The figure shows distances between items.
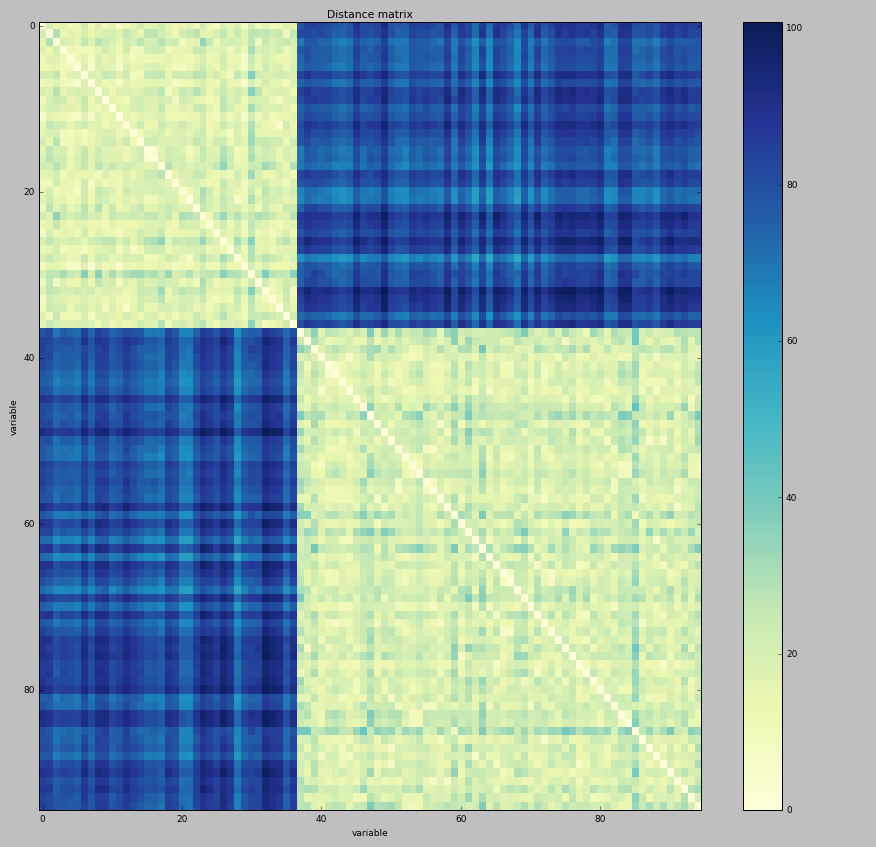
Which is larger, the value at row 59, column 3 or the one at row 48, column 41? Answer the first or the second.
the first
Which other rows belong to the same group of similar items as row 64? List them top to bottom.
37, 38, 39, 40, 41, 42, 43, 44, 45, 46, 47, 48, 49, 50, 51, 52, 53, 54, 55, 56, 57, 58, 59, 60, 61, 62, 63, 65, 66, 67, 68, 69, 70, 71, 72, 73, 74, 75, 76, 77, 78, 79, 80, 81, 82, 83, 84, 85, 86, 87, 88, 89, 90, 91, 92, 93, 94
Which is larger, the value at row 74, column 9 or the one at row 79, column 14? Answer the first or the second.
the first
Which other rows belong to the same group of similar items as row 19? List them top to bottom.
0, 1, 2, 3, 4, 5, 6, 7, 8, 9, 10, 11, 12, 13, 14, 15, 16, 17, 18, 20, 21, 22, 23, 24, 25, 26, 27, 28, 29, 30, 31, 32, 33, 34, 35, 36
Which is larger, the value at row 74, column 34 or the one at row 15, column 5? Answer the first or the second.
the first
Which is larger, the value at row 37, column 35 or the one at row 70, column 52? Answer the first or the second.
the first
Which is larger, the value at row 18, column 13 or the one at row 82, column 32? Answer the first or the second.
the second
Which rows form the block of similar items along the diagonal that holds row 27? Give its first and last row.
0 to 36
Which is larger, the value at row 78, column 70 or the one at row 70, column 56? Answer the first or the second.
the first
